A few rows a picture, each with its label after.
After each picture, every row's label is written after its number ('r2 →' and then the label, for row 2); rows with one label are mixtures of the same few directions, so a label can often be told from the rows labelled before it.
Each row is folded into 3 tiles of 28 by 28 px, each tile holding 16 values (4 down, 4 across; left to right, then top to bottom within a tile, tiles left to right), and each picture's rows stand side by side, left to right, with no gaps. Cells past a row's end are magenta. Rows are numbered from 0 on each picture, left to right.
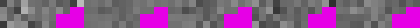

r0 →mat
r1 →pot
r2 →pot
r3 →mat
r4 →pot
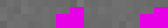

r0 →mat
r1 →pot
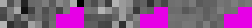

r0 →mat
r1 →pot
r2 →pot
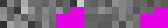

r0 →mat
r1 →pot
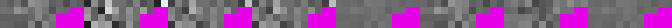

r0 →pot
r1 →mat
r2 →mat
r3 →mat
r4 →pot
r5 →pot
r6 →pot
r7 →pot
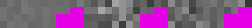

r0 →mat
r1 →pot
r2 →mat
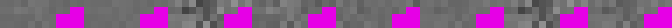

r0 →pot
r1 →pot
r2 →pot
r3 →pot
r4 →mat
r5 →pot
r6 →pot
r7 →pot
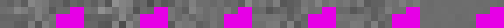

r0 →pot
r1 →pot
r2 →mat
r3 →pot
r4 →pot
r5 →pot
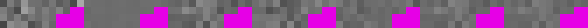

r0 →mat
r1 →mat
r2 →pot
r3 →pot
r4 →mat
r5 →pot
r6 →pot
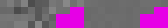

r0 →pot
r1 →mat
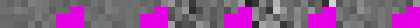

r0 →pot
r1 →mat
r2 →mat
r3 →mat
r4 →mat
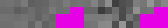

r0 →pot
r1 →pot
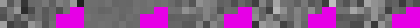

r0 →mat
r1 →pot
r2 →pot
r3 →mat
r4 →pot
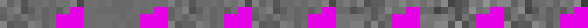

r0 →mat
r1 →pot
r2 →mat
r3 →mat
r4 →pot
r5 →pot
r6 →mat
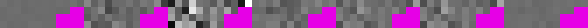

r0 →mat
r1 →mat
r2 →mat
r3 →pot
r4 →mat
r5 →mat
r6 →pot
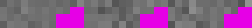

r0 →mat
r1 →pot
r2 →mat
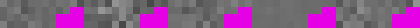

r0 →mat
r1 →pot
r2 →pot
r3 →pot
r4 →mat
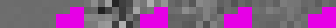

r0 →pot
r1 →pot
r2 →pot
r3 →pot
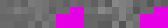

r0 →pot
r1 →pot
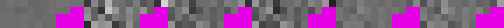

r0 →pot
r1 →mat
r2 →mat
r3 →mat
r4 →mat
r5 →mat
